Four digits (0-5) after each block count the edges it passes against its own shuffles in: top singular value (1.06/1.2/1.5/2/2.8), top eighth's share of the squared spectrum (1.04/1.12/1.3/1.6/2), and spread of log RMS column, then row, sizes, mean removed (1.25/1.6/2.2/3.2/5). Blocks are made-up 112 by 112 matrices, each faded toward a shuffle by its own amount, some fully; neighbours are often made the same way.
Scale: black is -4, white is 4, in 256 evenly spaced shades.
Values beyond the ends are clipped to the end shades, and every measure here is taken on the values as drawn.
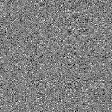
4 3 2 2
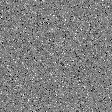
0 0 0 0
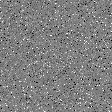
0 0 0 0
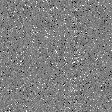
3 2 1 0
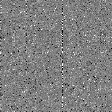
4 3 2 0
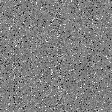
3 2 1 0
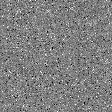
2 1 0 0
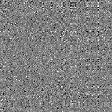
4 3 2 2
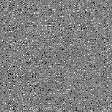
4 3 2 2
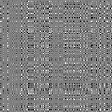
5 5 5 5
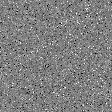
2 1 0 0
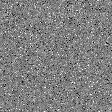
0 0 0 0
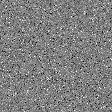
0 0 0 0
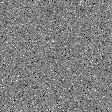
1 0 0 0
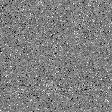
3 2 0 1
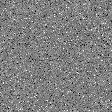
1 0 0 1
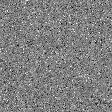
0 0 0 0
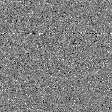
2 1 0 2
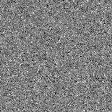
0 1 0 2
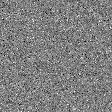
0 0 0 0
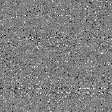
3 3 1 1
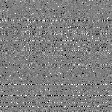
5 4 2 3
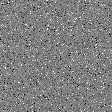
1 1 0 0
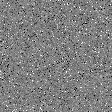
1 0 0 0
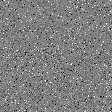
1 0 0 0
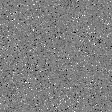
1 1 0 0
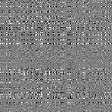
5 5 3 4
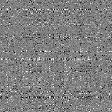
4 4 2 3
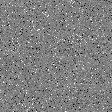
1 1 0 0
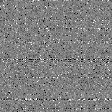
4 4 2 3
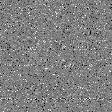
3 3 1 2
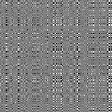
5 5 4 4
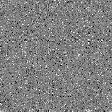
4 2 1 1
